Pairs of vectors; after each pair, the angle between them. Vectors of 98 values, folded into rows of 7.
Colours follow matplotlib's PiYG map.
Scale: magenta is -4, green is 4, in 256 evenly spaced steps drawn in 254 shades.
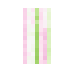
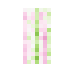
nearly parallel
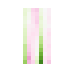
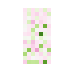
orthogonal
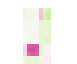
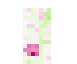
nearly parallel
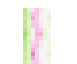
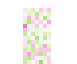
orthogonal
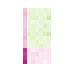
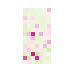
orthogonal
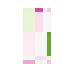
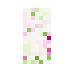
partly opposed
